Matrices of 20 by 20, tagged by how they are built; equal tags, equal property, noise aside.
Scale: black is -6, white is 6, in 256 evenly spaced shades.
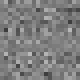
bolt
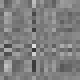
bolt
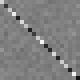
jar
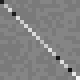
jar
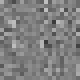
bolt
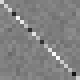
jar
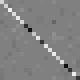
jar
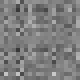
bolt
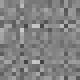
bolt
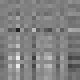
bolt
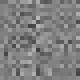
bolt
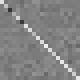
jar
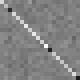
jar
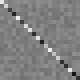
jar
